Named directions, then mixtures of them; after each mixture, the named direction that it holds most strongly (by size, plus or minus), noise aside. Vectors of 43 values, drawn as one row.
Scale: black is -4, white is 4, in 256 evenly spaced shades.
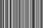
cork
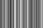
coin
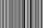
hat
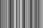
coin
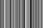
hat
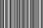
cork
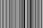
hat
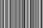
hat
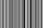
hat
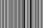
hat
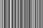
cork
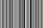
hat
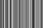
cork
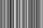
coin
